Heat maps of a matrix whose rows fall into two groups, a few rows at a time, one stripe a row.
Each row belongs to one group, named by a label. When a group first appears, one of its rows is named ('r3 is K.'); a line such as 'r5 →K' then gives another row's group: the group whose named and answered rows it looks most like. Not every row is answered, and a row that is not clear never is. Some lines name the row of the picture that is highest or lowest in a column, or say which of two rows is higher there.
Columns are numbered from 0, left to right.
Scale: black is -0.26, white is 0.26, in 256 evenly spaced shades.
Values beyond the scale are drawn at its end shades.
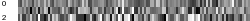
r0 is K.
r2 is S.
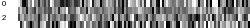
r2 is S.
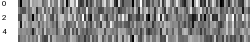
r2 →K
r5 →S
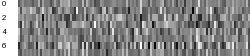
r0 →K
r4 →S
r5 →S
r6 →K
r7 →K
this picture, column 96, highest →1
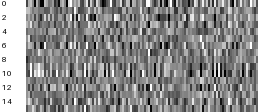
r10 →S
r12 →K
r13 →S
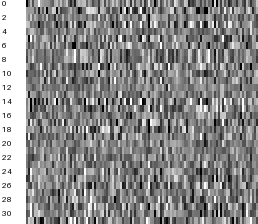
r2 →S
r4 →K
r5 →S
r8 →K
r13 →S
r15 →S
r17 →S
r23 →S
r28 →K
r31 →K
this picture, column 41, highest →18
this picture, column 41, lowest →9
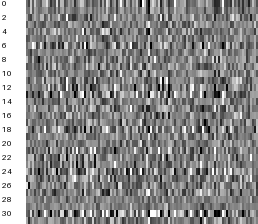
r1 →S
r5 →K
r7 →S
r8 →S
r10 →S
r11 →K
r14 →K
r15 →K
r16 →K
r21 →K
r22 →K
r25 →K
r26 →S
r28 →K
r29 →K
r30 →S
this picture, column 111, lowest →0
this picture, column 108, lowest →30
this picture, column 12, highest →21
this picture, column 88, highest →18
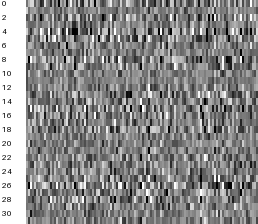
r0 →K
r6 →K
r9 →S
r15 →S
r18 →S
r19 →K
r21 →S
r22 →S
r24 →K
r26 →S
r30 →S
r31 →S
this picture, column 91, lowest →2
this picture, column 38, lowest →2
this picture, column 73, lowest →13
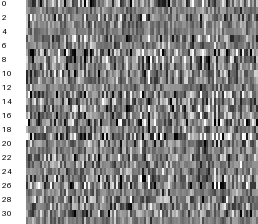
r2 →S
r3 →S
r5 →K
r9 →K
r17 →S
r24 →K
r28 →K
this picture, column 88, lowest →28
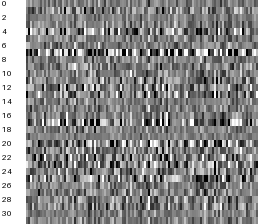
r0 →S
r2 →S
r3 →S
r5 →S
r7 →S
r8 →S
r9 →K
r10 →K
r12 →K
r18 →K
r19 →S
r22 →K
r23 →S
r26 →K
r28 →S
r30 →S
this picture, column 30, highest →22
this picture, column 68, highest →12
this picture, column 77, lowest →7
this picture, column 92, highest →23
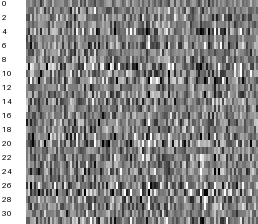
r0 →K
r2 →S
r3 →K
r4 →K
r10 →K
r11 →S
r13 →S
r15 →S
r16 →K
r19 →K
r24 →S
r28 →S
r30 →K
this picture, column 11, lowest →19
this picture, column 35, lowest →4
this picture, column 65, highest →11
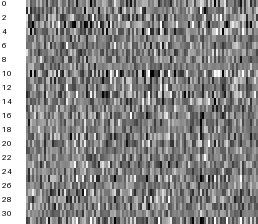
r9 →K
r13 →K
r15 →S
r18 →S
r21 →K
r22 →S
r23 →K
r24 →S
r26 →K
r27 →K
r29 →S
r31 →K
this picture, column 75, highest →3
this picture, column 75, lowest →23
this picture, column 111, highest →10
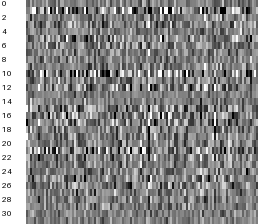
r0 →S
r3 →K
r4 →K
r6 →S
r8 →K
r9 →S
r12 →S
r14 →S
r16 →K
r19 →S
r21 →S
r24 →S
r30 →K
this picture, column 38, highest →1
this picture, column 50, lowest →15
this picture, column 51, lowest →26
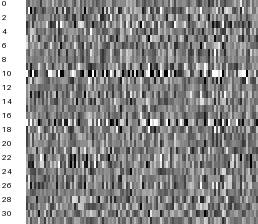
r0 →K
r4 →K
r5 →S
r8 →K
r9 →S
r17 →S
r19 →S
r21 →K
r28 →K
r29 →S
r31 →S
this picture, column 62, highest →17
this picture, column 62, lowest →10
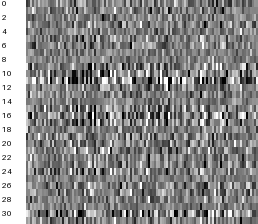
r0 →S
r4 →K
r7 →K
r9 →S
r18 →S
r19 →S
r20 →K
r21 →K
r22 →S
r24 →K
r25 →S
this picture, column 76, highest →11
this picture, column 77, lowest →11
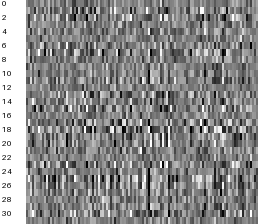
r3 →S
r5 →K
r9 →S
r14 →K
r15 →K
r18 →S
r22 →K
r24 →S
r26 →S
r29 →S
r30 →K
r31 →K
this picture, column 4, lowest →15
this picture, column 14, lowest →25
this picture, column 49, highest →17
